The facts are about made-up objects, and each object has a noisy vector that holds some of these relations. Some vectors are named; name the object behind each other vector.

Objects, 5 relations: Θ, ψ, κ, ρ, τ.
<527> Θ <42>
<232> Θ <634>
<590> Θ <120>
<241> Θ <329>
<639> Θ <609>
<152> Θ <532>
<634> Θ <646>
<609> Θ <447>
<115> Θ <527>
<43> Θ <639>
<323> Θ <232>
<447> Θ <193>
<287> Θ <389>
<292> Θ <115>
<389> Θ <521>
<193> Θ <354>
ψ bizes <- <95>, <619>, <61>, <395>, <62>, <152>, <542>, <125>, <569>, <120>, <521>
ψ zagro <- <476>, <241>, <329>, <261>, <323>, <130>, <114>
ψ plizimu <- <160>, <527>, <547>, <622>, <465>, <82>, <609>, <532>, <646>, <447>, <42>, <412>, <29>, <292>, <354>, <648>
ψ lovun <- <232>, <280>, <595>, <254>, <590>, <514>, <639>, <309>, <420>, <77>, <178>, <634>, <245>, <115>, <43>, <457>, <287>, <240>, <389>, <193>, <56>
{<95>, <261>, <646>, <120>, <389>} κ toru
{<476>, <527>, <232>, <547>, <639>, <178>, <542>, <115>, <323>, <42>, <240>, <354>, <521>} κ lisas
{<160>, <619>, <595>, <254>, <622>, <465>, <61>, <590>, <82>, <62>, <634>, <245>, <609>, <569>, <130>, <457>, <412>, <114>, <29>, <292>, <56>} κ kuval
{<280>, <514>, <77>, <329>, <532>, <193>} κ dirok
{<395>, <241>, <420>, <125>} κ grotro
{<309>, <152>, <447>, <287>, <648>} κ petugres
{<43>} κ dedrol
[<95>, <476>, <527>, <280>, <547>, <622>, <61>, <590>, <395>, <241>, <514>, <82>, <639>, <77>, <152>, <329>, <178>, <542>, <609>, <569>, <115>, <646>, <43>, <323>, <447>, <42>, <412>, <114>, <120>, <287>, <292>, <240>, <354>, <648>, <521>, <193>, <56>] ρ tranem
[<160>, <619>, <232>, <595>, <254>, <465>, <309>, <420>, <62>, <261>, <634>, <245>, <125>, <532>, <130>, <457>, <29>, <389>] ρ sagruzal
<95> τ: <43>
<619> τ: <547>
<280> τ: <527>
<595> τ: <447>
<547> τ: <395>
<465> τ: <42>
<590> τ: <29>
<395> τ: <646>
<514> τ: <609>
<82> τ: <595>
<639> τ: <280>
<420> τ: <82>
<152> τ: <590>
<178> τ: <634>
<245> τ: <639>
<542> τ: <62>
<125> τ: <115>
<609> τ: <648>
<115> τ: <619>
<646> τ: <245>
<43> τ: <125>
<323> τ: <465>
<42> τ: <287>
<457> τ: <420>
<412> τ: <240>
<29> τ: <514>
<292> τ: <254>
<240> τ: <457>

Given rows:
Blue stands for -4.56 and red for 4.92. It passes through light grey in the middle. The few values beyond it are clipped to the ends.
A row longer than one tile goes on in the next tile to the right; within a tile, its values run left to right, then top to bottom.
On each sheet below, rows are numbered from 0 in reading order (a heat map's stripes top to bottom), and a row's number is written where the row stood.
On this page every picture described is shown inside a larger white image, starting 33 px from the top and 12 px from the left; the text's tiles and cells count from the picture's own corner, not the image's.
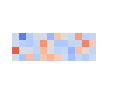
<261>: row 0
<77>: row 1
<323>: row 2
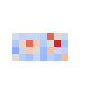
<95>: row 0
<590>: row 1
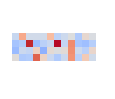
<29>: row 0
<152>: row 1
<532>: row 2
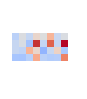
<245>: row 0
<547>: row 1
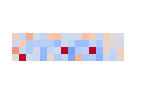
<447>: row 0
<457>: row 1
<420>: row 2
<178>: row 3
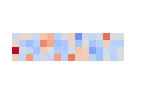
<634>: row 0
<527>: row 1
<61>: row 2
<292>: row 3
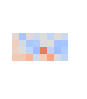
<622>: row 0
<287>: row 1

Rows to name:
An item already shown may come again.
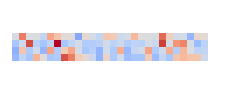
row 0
<590>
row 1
<514>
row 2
<648>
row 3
<412>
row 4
<465>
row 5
<639>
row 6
<77>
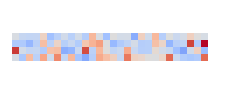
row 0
<389>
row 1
<521>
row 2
<125>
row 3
<77>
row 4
<648>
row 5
<354>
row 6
<547>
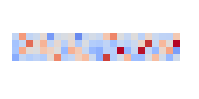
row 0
<323>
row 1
<476>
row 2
<114>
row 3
<82>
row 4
<619>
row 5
<395>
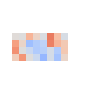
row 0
<193>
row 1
<43>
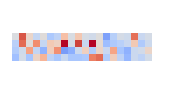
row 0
<639>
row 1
<395>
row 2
<547>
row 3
<62>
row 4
<292>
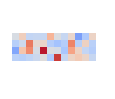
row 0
<542>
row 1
<232>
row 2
<329>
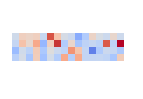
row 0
<280>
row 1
<609>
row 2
<241>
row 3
<646>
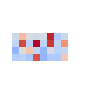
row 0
<547>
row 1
<115>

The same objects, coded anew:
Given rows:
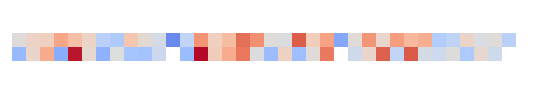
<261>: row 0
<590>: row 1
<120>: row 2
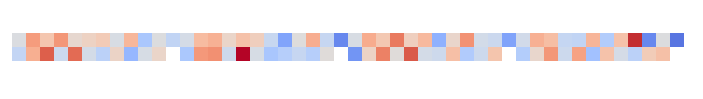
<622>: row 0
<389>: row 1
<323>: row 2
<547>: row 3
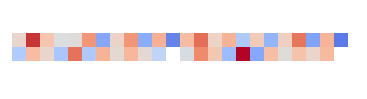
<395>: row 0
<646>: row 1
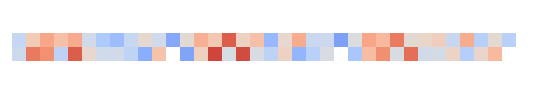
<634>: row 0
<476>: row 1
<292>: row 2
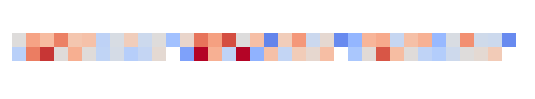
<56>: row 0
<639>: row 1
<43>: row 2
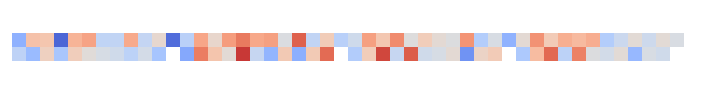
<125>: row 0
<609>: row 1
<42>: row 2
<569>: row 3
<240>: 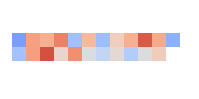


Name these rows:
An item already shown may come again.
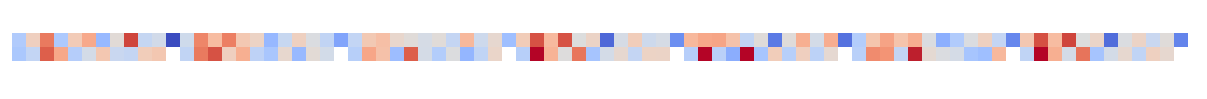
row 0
<115>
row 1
<77>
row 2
<465>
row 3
<280>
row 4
<245>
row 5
<232>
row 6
<280>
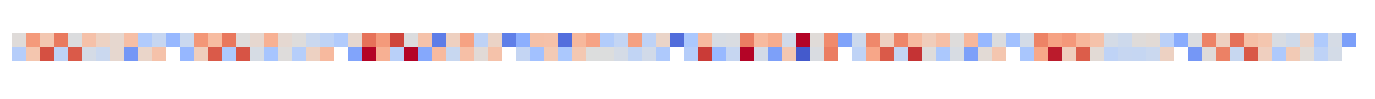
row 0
<354>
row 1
<447>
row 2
<639>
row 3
<125>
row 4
<29>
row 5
<648>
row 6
<287>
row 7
<241>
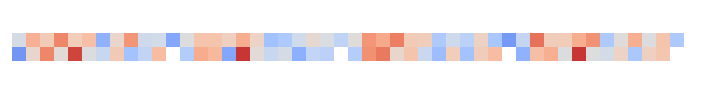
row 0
<323>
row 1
<62>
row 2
<193>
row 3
<152>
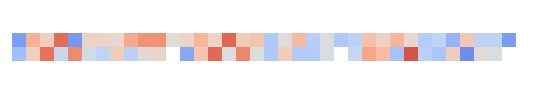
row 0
<82>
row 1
<114>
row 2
<532>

